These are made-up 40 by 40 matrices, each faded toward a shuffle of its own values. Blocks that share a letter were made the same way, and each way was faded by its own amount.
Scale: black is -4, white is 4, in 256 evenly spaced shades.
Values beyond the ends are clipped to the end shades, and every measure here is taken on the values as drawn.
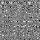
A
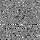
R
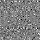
A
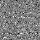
R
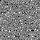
R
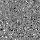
R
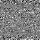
R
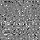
A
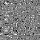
A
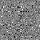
A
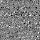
R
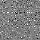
A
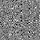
A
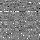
A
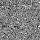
R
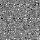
R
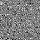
A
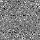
R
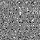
A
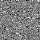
R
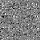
A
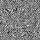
R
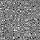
A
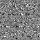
R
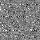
R
